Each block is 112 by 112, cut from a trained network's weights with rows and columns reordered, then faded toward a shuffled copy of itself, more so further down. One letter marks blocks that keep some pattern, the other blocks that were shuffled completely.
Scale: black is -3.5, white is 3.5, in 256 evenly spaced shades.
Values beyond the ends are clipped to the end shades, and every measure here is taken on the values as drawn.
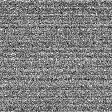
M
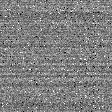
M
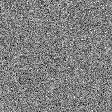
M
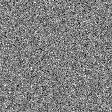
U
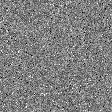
U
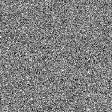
M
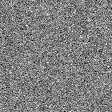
U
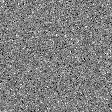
U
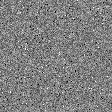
U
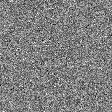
U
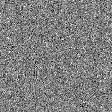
M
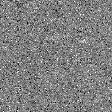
M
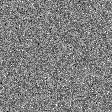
U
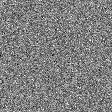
U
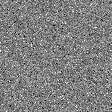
U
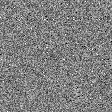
M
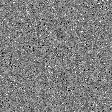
U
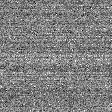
M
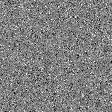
U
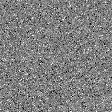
M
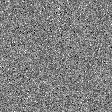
U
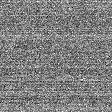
M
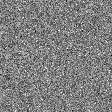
U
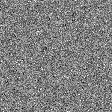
U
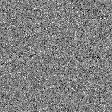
M
